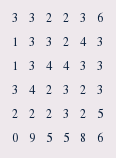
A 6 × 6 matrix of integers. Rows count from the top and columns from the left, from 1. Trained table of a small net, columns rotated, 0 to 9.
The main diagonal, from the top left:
3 3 4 3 2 6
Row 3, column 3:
4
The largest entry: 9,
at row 6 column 2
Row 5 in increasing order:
2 2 2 2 3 5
